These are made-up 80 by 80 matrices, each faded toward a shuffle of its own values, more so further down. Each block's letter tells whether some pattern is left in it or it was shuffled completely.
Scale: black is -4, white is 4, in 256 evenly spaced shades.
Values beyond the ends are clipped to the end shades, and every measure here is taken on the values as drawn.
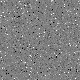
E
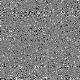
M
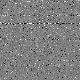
M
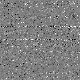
M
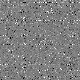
M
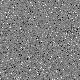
E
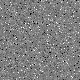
E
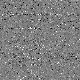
M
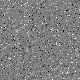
E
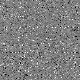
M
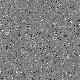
E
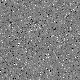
E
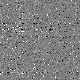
M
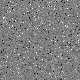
E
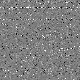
M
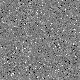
E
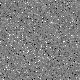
E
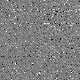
M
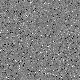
E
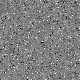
E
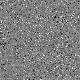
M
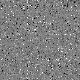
M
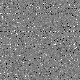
M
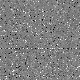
M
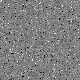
E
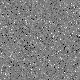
E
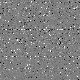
M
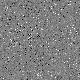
E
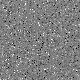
E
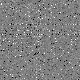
M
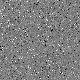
E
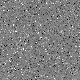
E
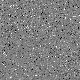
E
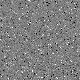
E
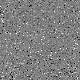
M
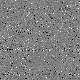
M
